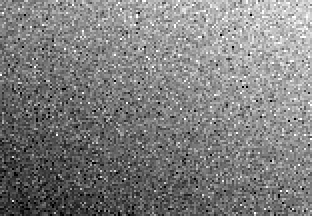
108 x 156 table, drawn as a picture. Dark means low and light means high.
There is an overall slope up to the top right. The ninth with the highest average is the top right. The halves do not mirror each other. No regular stripes run through it. The ninth with the lowest average is the bottom left.
